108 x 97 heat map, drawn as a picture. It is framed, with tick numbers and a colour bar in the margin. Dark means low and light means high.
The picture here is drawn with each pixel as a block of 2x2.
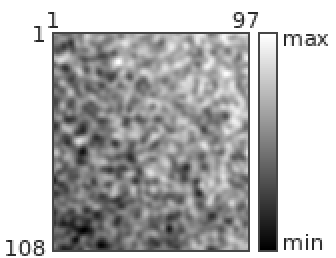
The field is mottled with small blotches. No row or column stands out. The ninth with the lowest average is the bottom left. Values rise toward the top right. No lone cell stands out from its neighbours. The top right is the ninth with the highest average. There are no regular stripes. The halves do not mirror each other.
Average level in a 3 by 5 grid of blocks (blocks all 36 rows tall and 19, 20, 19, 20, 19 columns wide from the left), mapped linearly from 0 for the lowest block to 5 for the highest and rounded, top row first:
23455 / 12334 / 01223
